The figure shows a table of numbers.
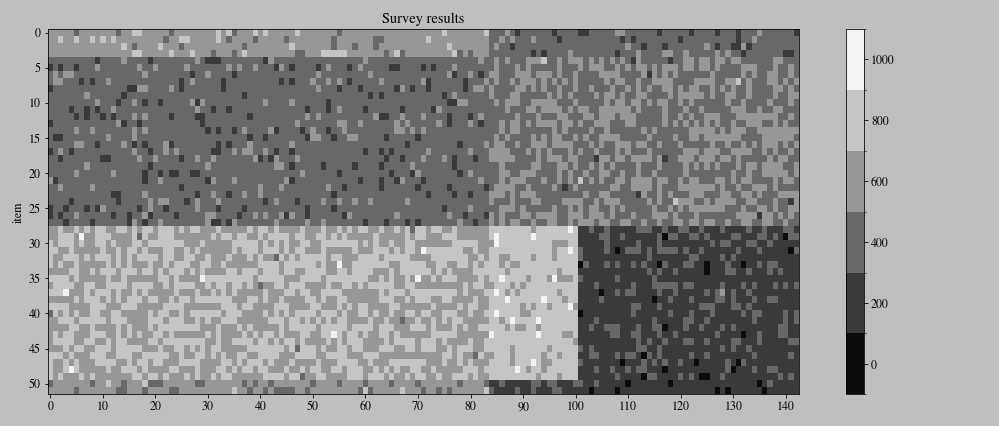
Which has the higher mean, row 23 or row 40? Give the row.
40
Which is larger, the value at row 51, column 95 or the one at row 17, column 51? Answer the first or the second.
the second
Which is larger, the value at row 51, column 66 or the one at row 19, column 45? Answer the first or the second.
the first
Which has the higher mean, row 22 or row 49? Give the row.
49
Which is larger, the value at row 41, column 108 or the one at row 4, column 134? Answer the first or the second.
the second
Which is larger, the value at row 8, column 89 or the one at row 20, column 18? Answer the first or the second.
the first
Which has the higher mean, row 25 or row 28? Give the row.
28
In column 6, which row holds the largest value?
29
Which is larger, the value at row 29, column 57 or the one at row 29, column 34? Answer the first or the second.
the second
